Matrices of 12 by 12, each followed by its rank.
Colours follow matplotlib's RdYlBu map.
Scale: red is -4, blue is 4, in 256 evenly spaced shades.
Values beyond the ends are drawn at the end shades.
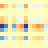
one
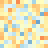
full rank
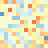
full rank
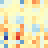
two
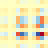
one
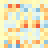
two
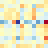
two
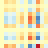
one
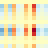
one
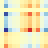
one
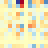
two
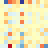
two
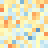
full rank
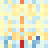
two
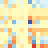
two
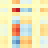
one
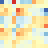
two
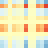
one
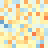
full rank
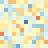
full rank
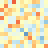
full rank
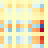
one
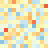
full rank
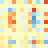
two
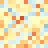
full rank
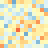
full rank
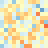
full rank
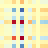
one
